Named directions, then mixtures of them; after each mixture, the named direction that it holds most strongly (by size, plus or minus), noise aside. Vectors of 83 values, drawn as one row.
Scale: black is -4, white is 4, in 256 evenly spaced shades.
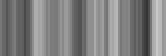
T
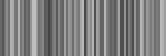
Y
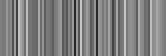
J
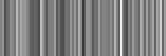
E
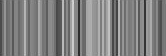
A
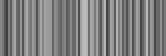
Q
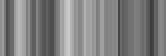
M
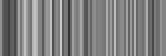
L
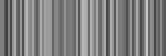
Q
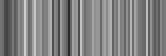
L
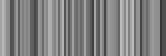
Y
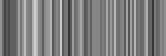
L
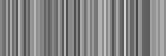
J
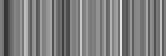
Q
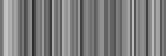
L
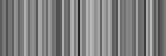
A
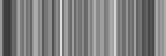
L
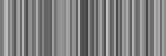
Q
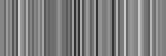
J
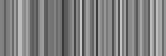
J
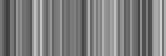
T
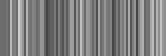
J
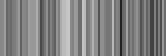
E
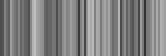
Y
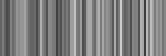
E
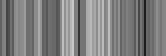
A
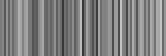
E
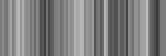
T
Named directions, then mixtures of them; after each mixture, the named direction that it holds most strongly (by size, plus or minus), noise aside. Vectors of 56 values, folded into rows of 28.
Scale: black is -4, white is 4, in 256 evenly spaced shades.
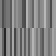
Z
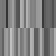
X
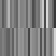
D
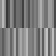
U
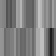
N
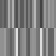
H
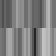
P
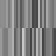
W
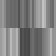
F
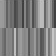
U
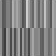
Z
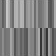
U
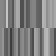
X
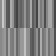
U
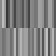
U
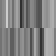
X
